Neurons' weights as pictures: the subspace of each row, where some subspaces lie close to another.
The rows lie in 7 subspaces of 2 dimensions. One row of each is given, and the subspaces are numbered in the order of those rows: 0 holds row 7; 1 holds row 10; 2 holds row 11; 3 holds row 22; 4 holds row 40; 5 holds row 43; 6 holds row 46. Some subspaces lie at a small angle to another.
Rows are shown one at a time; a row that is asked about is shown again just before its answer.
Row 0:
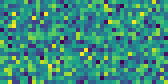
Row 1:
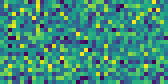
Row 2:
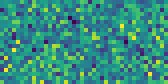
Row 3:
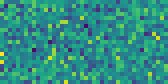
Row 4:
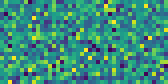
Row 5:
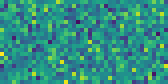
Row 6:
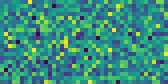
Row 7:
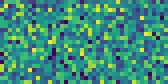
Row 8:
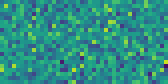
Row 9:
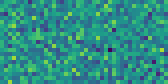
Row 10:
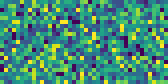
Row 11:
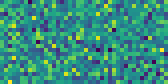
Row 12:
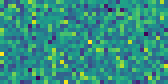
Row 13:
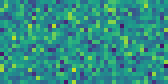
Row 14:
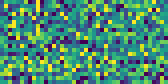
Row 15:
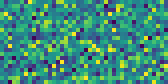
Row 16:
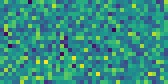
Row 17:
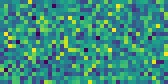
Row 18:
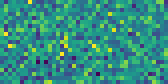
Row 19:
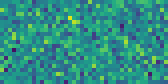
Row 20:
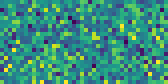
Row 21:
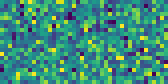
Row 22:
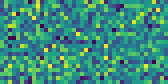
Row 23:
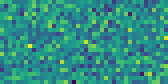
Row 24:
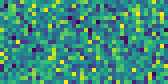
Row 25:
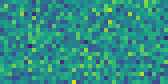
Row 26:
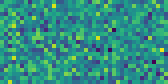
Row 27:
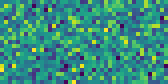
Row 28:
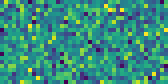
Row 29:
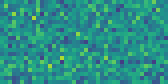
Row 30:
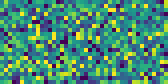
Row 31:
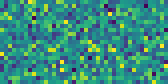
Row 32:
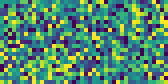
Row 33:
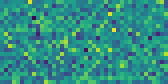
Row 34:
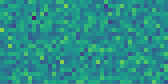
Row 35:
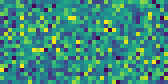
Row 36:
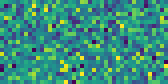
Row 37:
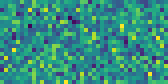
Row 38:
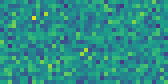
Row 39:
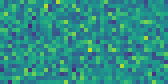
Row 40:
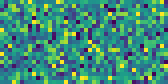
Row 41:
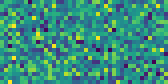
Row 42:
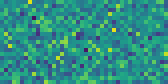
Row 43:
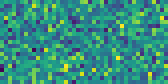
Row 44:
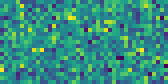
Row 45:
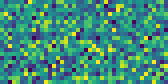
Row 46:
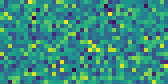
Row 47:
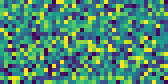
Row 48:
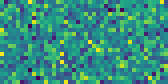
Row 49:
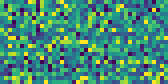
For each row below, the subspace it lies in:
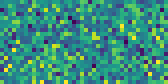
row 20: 1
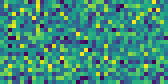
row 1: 3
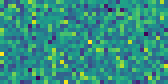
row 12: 0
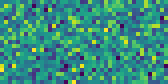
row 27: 5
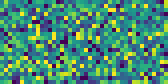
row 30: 4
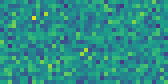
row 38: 5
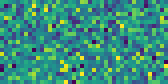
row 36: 5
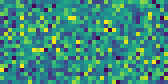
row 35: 2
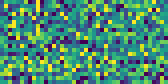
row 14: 3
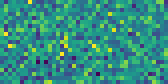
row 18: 0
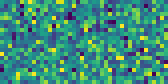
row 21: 2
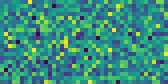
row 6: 4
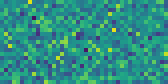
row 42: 4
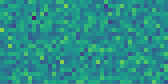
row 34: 5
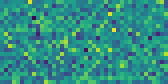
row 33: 4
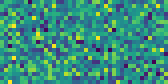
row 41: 2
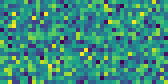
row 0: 5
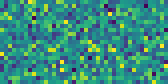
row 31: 6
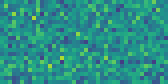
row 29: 3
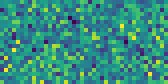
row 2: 1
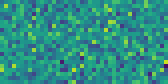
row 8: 5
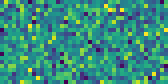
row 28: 0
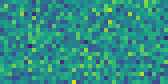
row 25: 3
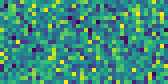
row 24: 4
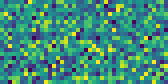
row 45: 6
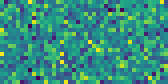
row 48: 0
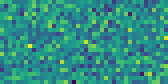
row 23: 3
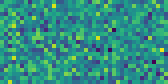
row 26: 2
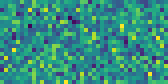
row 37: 1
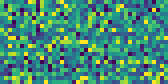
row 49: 3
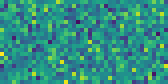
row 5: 4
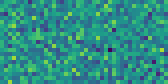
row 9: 2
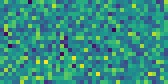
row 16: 0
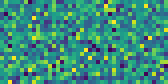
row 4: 6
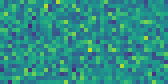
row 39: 1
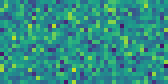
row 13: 6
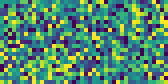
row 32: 6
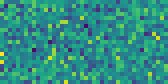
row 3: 0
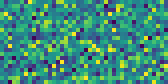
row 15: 6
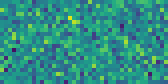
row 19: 1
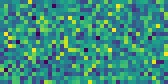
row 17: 4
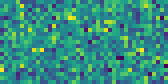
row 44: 2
